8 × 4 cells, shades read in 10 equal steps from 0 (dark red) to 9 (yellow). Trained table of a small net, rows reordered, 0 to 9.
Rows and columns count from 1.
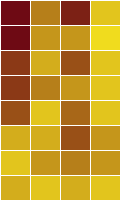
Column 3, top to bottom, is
1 6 3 6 4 3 5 7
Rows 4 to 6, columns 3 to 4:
6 8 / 4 8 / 3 6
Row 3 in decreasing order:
8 7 3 2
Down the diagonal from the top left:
0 6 3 8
